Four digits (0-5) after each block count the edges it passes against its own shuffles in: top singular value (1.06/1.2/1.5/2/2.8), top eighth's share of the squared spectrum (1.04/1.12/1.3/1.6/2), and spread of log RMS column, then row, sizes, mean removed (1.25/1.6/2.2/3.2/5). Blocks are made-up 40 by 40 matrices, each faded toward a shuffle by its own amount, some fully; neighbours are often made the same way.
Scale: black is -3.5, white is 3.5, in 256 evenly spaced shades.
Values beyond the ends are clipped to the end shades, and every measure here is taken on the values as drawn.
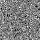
0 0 0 0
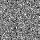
0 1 0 0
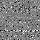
2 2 0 2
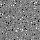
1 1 0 0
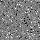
0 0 0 0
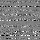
3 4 0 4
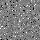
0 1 0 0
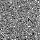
0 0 0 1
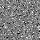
0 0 0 0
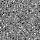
0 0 0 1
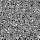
0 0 0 0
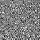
3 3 1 1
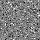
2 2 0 0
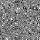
3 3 2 1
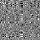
4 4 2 2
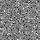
2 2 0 0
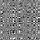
4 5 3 3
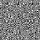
3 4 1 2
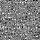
2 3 1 2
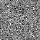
1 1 2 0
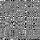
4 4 2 2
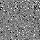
3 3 1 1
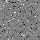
0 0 0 0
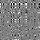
4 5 2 2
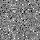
2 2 0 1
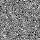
0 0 0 1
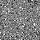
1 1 0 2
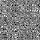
3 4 1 2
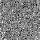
2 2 0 0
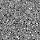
2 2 0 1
